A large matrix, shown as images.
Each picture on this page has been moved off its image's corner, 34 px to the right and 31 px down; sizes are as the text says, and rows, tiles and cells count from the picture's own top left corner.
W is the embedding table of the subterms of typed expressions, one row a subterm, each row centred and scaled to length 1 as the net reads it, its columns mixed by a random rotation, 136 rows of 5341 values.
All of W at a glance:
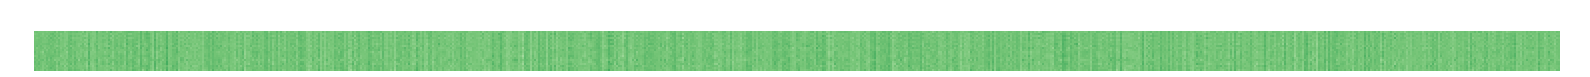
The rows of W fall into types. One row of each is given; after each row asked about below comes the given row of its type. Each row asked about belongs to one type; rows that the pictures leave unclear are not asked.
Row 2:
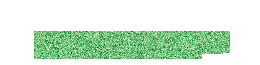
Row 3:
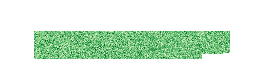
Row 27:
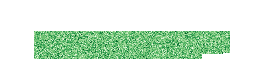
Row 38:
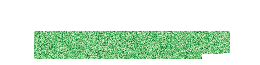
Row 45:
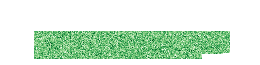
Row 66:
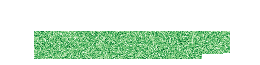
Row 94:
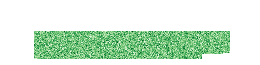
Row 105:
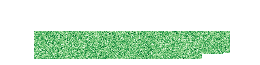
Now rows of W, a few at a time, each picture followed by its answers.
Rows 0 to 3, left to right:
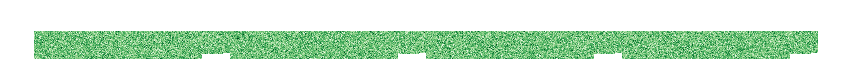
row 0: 27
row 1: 105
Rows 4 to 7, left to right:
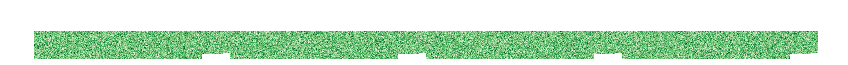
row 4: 94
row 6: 38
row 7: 94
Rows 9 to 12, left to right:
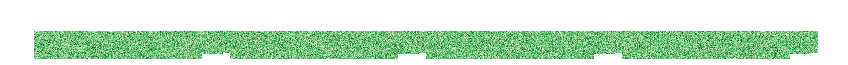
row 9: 3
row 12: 45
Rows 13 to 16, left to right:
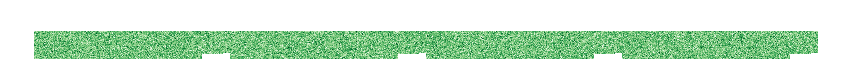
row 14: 3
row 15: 27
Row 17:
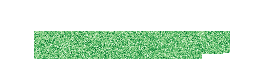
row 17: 3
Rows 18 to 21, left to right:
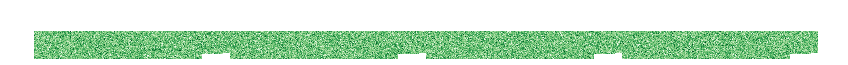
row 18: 2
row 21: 2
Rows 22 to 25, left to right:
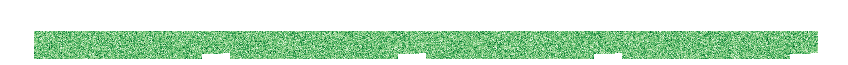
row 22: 45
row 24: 94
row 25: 2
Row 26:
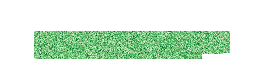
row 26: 38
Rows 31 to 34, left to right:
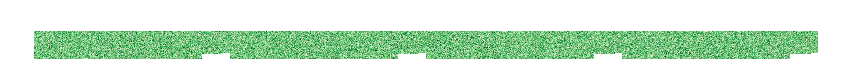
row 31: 45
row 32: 2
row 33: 27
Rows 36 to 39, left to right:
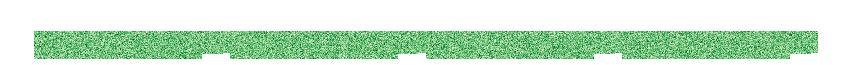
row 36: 38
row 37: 2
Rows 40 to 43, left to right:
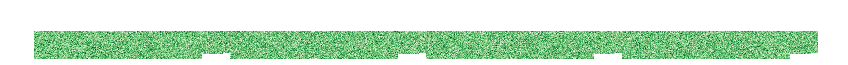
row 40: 3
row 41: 66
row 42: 38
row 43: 45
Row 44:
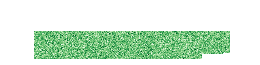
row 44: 105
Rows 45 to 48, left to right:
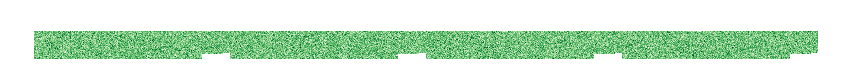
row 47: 27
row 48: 3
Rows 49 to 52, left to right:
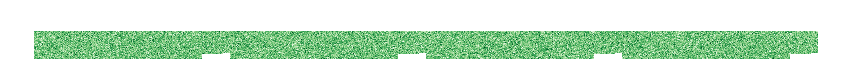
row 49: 45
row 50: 66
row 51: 3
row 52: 38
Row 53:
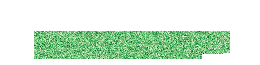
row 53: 66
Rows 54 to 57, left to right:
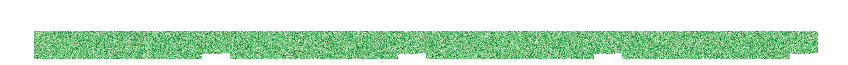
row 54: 2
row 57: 38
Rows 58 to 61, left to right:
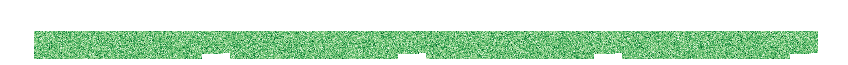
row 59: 27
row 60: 38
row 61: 45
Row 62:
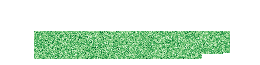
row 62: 27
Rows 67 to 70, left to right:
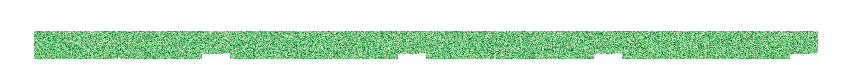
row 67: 38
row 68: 94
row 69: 2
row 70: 45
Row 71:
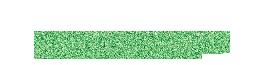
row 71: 105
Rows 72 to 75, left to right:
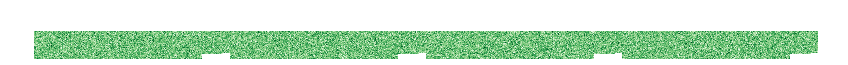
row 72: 45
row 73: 2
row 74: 3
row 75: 94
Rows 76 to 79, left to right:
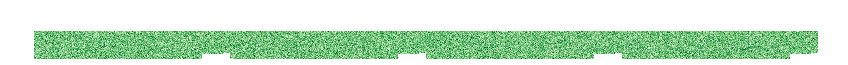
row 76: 105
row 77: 94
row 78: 27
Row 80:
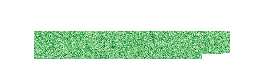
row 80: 105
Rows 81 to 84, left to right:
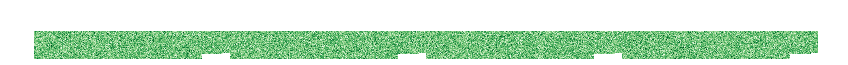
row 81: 45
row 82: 66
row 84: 27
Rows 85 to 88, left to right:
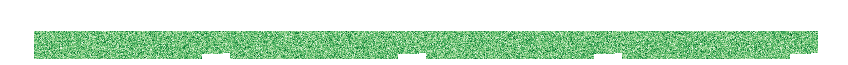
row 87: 66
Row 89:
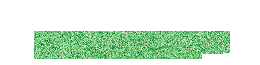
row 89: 3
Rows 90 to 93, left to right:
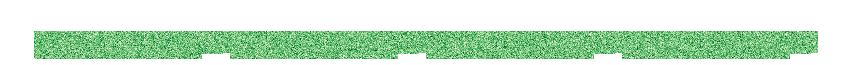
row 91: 2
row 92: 105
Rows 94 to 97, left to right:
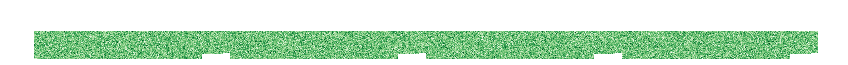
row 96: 45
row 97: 66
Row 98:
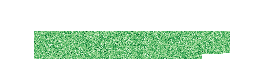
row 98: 2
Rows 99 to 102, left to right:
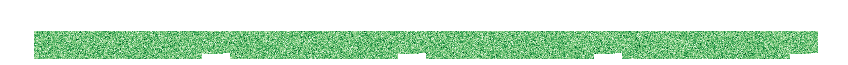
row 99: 38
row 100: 38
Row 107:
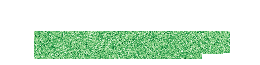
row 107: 38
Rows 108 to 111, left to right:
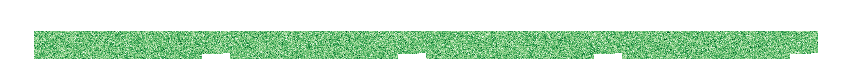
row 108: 66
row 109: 45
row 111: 38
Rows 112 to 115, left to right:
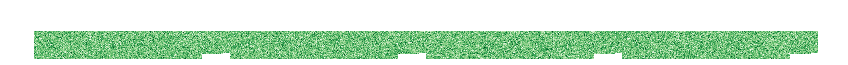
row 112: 45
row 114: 3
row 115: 45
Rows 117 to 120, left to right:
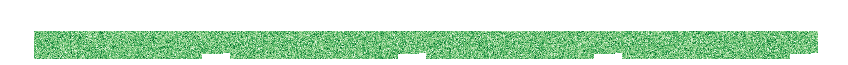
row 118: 94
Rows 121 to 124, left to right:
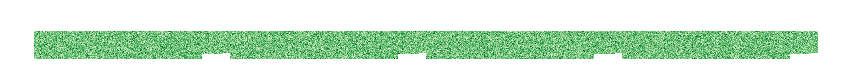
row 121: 38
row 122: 94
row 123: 66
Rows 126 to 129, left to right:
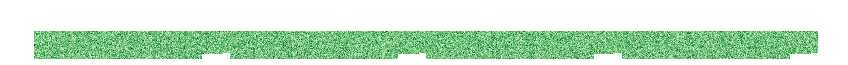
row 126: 94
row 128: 2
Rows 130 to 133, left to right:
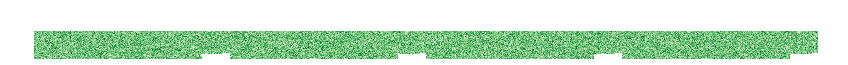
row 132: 94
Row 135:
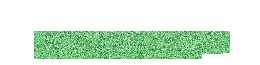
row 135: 2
